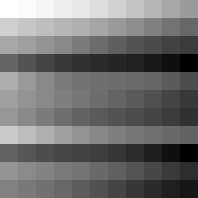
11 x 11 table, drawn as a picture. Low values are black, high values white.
Slope: up to the top left. Ninth with the highest average: top left. Grain: streaks across.
